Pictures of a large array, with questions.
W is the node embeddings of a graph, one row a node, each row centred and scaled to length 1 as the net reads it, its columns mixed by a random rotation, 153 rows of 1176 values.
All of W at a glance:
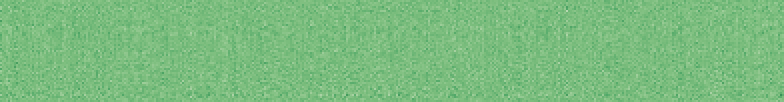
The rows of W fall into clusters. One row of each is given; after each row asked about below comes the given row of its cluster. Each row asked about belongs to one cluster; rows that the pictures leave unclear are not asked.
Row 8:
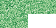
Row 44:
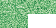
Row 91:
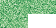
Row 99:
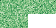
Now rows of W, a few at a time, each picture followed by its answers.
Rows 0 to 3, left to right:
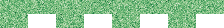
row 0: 91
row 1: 44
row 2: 99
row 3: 99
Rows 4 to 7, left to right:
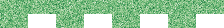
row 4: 91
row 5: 8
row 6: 44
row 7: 99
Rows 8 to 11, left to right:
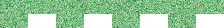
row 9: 91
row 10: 91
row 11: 44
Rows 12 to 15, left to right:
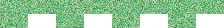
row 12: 91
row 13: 44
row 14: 91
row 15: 99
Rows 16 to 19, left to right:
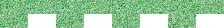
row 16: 8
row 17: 8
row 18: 8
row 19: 91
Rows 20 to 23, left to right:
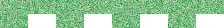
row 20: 44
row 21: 99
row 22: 44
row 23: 91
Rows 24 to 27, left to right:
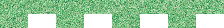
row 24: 8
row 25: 99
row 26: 44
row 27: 44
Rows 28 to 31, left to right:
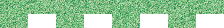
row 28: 8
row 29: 91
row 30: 99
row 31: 8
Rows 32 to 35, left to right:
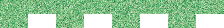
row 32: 99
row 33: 8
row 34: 99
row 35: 91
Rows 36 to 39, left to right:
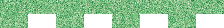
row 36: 99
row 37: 99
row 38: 91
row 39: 44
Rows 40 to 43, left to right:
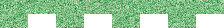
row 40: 8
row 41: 44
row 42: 8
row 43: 44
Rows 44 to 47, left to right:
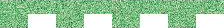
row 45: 8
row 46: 91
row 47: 44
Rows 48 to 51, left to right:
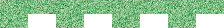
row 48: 91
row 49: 8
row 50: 8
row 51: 8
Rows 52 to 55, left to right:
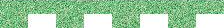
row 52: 99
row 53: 8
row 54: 99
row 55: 8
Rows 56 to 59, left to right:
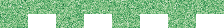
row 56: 44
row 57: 8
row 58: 44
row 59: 99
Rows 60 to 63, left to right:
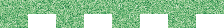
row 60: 44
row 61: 8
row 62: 99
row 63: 44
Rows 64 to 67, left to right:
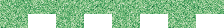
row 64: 91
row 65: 99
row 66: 99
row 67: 91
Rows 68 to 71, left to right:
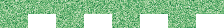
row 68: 8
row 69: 99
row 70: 91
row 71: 44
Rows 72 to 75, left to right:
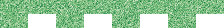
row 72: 99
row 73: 8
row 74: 8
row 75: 99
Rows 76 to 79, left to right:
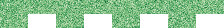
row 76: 99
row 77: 44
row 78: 44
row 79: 91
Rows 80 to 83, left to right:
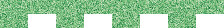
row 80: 44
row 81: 8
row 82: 91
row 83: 44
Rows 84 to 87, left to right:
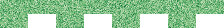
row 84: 91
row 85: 44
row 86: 8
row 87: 91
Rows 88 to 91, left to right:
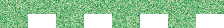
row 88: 44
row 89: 99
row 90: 99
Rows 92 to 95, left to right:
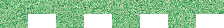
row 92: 8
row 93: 44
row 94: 44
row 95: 91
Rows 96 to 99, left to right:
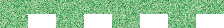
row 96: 91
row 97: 99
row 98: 8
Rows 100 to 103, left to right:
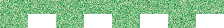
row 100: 91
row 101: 91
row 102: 99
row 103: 8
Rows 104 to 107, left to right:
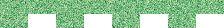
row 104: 99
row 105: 44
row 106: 91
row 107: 91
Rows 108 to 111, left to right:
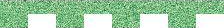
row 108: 44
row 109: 44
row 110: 8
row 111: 44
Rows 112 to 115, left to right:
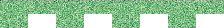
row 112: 99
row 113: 99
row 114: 99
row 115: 44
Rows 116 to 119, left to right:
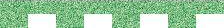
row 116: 91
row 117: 44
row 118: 8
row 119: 44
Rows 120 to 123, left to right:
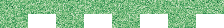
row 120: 8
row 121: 99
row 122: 99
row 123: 44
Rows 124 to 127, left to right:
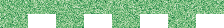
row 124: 91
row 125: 44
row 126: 44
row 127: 99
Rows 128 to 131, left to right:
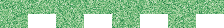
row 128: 8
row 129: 91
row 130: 91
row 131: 8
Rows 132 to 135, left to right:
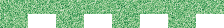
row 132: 91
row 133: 8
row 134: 8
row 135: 99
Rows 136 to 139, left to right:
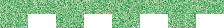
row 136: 91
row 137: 44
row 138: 91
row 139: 99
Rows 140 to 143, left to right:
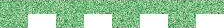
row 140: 99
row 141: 91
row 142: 91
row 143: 91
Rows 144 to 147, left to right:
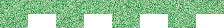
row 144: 8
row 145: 8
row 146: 91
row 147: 44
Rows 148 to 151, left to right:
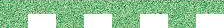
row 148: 99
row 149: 44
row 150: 8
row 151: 99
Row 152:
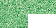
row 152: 44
